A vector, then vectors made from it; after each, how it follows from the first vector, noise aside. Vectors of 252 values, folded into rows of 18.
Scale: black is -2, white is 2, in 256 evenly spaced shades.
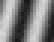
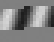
partly zeroed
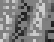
partly zeroed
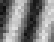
reversed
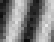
reversed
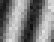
reversed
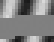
partly zeroed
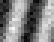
reversed
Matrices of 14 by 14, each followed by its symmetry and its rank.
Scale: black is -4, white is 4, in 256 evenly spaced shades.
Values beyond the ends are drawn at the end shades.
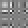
symmetric, rank one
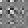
symmetric, rank two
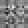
antisymmetric, rank two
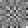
symmetric, rank two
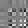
symmetric, rank one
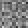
antisymmetric, rank two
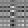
neither, rank one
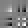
symmetric, rank one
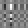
neither, rank one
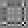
symmetric, rank one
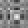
symmetric, rank two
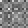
symmetric, rank two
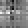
antisymmetric, rank two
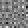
antisymmetric, rank two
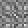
symmetric, rank two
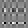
neither, rank one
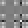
symmetric, rank one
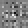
antisymmetric, rank two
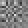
symmetric, rank two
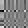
neither, rank one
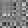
antisymmetric, rank two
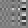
neither, rank one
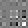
symmetric, rank one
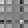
symmetric, rank one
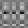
neither, rank one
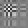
symmetric, rank one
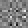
antisymmetric, rank two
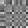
symmetric, rank two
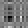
neither, rank one
